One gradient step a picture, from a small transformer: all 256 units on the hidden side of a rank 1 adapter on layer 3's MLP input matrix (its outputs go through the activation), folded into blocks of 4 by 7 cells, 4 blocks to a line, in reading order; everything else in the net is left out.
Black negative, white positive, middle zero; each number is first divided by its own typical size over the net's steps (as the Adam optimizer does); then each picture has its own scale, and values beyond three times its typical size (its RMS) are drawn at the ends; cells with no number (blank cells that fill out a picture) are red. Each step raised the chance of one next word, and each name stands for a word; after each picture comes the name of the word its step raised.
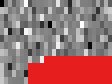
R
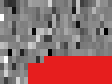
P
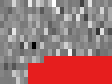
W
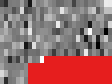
R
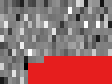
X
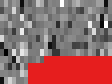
X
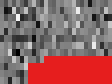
X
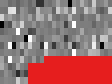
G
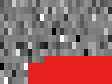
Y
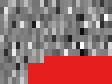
X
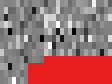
R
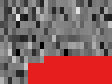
X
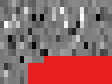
Y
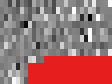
R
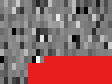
G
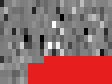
W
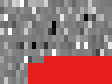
W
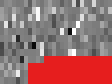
P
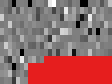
P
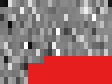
P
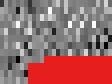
R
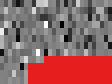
G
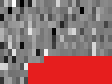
Y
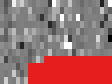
W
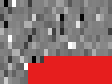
Y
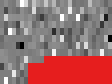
W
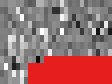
X
